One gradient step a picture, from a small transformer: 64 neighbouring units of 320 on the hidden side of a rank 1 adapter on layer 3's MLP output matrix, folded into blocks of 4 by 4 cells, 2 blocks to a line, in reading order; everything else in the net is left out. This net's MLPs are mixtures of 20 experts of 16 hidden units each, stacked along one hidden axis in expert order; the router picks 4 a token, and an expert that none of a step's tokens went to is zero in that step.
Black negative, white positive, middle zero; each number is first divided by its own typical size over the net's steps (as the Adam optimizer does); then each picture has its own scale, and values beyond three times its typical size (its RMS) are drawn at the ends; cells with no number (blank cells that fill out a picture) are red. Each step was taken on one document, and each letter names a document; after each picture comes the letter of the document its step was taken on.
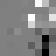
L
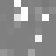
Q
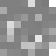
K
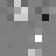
Q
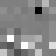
K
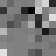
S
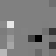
K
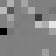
S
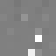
Q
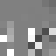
K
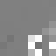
K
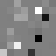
Q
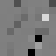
Q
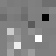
Q
